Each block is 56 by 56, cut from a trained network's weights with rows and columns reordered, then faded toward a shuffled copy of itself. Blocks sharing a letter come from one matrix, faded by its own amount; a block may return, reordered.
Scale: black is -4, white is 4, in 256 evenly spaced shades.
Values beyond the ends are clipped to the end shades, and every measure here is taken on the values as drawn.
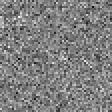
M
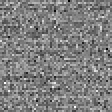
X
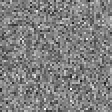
M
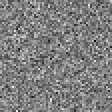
M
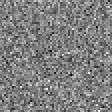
M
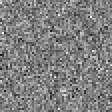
M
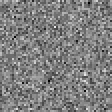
M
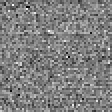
X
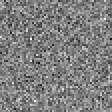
M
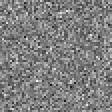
M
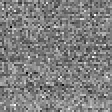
X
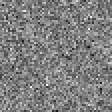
M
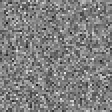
M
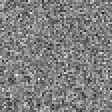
M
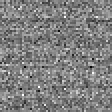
X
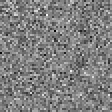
M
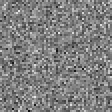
M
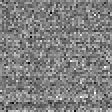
X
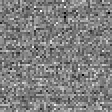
X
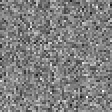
M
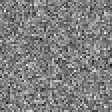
M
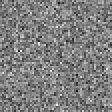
M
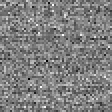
X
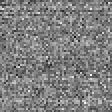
X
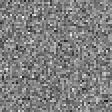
M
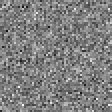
M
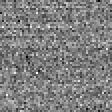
X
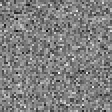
M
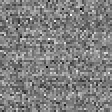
X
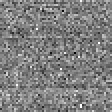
X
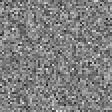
M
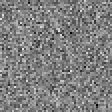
M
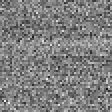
X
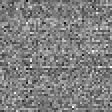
X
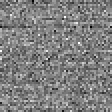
X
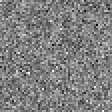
M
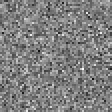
M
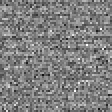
X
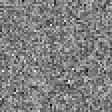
M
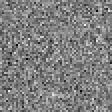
M
